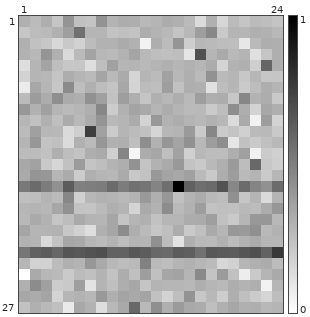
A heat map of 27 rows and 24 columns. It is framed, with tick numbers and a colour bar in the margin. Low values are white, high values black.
Overall the values sit about 30% of the way up the scale. Rows 16 and 22 differ from the rows beside them. Most values sit low, with a long tail of high ones. The top middle is the calmest part.
